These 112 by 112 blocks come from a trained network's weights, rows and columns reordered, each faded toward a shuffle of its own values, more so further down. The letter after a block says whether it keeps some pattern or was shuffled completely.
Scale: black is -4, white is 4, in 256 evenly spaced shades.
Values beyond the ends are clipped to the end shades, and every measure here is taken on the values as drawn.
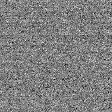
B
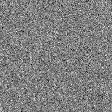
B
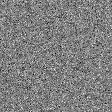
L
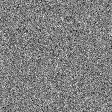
L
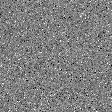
L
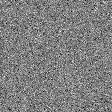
L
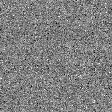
B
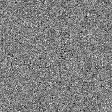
B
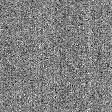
B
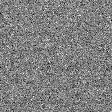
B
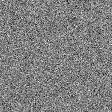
L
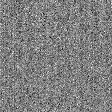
B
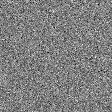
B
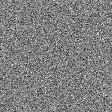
L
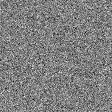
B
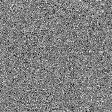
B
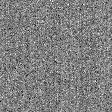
B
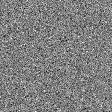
L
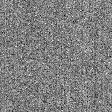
B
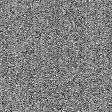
B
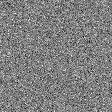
L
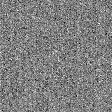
B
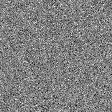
L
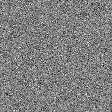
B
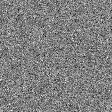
B
